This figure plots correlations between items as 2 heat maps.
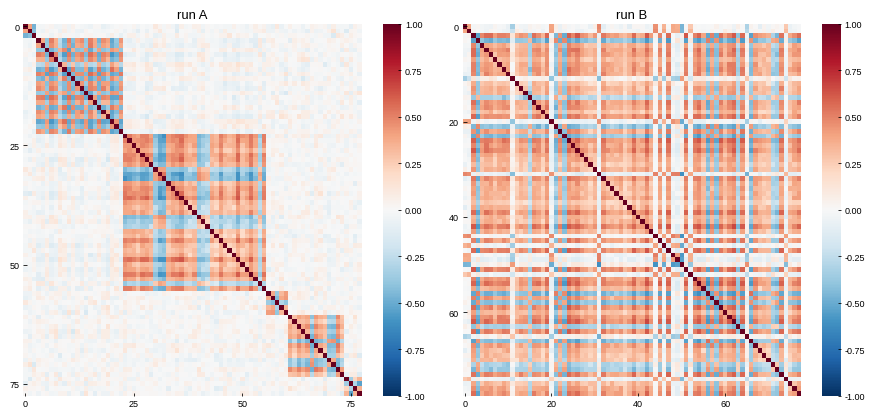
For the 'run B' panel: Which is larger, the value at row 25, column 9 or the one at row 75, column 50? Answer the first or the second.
the first
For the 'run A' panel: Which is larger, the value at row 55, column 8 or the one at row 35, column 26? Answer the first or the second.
the second
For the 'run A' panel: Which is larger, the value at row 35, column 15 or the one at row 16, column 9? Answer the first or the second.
the first
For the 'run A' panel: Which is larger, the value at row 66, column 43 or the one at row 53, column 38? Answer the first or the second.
the second
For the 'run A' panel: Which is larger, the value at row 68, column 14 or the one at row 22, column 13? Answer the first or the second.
the second
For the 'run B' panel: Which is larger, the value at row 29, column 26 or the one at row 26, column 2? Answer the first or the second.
the second
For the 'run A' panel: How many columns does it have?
78
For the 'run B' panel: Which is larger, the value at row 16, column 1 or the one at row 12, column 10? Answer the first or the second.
the second
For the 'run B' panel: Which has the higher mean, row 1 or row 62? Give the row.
62
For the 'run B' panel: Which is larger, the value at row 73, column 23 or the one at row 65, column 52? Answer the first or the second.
the second
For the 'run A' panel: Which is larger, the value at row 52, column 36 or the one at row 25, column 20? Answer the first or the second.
the first
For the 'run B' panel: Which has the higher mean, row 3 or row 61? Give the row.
61
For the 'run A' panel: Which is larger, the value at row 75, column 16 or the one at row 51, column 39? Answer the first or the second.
the second
